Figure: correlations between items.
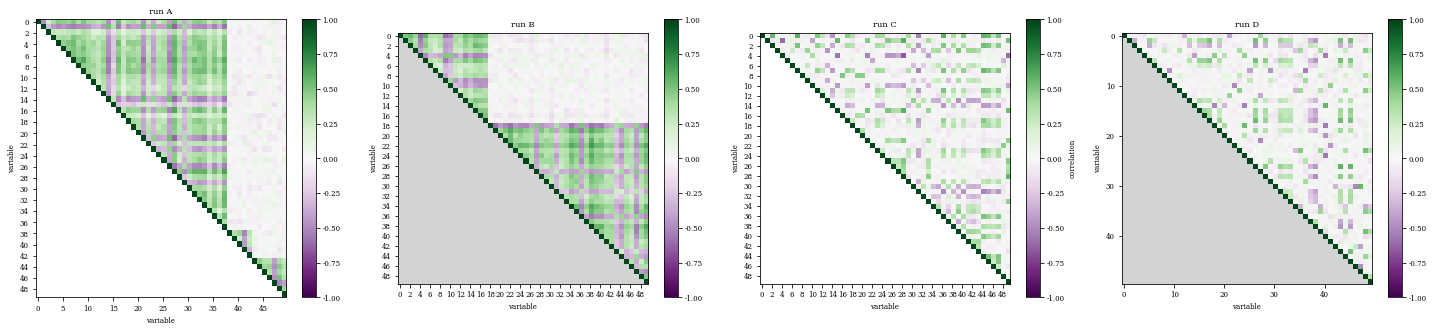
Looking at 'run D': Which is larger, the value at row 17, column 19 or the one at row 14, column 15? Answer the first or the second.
the first
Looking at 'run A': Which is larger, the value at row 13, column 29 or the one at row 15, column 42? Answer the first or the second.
the second
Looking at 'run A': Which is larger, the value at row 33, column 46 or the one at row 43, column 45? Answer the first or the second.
the second
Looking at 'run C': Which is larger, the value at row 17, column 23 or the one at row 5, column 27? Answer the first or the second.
the first
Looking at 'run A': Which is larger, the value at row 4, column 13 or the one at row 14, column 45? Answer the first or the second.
the first
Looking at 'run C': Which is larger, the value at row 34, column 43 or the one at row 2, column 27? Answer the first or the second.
the first
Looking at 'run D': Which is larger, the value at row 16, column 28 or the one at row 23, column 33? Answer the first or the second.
the first
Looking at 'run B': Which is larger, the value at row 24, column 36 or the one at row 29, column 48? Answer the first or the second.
the second
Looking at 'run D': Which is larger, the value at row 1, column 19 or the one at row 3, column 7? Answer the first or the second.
the first
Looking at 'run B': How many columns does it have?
50
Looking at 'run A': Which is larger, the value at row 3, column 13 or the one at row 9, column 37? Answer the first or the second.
the second
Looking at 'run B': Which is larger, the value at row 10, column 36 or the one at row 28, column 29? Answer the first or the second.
the second
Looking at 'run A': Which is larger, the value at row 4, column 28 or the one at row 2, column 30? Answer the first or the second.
the first
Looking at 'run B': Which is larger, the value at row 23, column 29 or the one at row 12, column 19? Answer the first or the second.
the first
